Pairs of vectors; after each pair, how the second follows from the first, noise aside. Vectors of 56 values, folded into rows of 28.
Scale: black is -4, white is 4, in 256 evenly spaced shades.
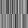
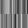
sign-scrambled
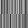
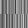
wrapped around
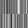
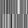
copied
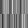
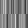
reversed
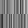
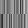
copied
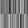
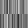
reversed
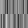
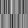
wrapped around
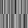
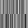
wrapped around
